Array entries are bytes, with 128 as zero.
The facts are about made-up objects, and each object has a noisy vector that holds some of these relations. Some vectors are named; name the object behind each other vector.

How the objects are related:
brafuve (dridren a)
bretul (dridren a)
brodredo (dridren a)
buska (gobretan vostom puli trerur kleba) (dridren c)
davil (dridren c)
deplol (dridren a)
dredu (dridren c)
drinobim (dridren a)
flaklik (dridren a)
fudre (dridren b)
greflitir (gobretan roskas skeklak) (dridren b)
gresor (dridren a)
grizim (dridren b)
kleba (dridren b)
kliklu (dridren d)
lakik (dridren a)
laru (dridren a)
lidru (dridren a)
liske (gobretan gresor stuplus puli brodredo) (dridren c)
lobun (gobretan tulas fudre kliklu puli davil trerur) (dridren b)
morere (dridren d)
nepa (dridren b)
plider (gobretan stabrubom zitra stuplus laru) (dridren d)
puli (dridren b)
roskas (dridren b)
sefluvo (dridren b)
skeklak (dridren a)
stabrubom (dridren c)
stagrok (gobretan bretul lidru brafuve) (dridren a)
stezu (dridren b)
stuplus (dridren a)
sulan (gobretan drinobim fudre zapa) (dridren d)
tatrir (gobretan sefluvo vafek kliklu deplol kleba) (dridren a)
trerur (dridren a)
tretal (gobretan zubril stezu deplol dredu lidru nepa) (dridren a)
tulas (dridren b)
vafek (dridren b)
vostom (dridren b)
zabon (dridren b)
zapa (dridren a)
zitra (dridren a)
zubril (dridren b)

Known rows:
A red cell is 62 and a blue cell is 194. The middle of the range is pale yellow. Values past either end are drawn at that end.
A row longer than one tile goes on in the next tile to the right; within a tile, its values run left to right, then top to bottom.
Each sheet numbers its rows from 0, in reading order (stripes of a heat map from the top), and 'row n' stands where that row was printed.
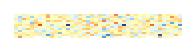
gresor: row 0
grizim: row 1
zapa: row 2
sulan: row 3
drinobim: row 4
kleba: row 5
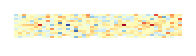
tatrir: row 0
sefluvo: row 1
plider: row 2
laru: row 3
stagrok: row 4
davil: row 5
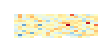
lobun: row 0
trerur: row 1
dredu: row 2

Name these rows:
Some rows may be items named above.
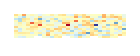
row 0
tretal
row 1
trerur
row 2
greflitir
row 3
tulas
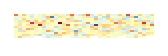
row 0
lidru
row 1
buska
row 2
kliklu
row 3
deplol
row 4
liske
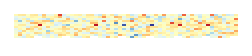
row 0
trerur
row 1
morere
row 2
trerur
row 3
sefluvo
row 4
sulan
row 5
tretal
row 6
lidru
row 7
stabrubom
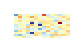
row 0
vafek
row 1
dredu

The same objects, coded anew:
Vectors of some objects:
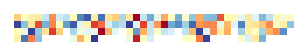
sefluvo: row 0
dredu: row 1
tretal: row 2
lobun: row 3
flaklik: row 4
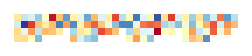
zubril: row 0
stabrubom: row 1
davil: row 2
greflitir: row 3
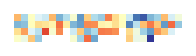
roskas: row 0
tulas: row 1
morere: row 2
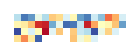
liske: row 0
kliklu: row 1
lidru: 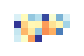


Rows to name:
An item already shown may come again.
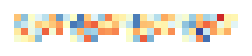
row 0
roskas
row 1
tulas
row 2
puli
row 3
lobun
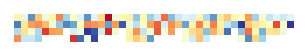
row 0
stabrubom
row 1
plider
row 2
greflitir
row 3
trerur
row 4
stuplus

